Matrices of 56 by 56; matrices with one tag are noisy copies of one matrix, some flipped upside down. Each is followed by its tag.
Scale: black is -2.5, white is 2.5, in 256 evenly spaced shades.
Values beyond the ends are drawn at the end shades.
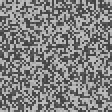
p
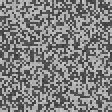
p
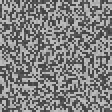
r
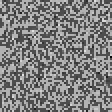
r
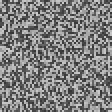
r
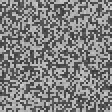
p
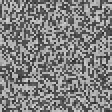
r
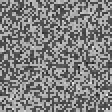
p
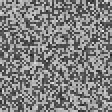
p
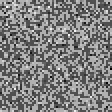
p
